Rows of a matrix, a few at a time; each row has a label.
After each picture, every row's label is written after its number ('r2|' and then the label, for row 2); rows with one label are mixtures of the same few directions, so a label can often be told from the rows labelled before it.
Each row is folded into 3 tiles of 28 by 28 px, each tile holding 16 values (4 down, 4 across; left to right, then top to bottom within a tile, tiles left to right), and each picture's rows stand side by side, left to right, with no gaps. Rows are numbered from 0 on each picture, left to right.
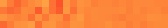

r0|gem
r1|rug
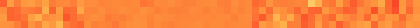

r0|rug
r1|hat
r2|gem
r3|hat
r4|gem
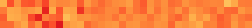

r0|rug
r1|gem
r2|hat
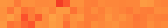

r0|hat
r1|hat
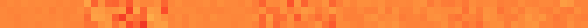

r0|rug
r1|rug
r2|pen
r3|pen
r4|rug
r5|rug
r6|hat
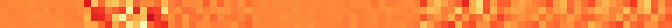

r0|rug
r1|rug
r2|pen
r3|rug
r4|pen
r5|gem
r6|gem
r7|gem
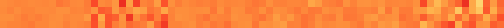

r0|hat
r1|pen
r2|rug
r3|hat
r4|rug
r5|gem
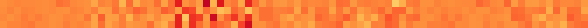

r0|hat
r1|pen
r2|pen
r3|rug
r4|hat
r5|hat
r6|rug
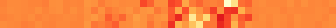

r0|gem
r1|hat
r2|hat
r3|pen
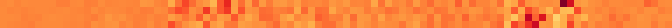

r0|hat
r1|hat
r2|gem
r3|rug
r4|pen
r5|pen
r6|hat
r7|hat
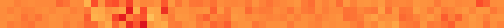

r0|hat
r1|rug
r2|rug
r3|gem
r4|rug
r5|hat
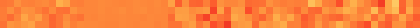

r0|hat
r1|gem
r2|rug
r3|hat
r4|gem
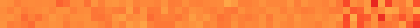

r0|hat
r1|rug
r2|hat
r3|pen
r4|pen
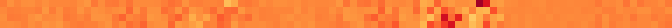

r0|rug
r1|rug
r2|hat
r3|rug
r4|rug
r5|hat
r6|pen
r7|pen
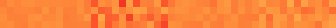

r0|rug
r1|pen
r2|gem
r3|pen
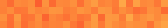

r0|pen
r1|pen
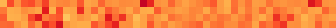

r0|rug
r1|hat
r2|gem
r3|hat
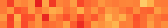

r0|pen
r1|hat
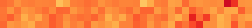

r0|hat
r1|hat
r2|hat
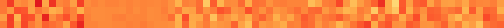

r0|pen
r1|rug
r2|pen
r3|hat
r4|gem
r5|rug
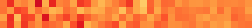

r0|pen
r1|gem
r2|rug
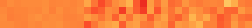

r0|rug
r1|gem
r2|hat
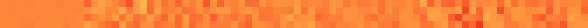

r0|hat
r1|gem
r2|pen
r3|rug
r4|rug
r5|rug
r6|rug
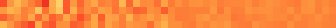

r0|gem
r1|pen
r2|rug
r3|gem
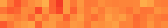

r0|gem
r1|hat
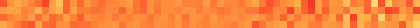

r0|gem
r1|gem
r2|pen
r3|gem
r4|pen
